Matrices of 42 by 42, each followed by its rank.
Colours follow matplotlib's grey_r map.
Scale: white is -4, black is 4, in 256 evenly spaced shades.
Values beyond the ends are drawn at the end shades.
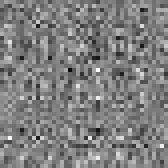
five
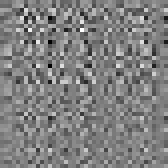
three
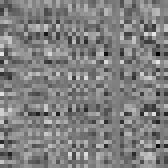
three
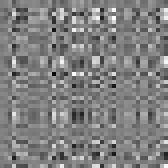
two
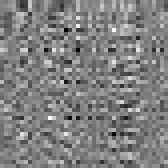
five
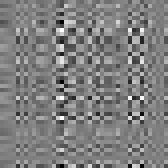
two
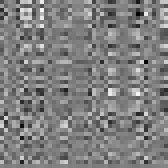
three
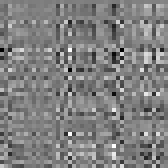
three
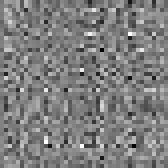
five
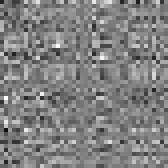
five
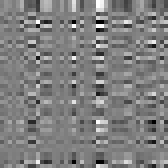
two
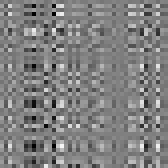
two
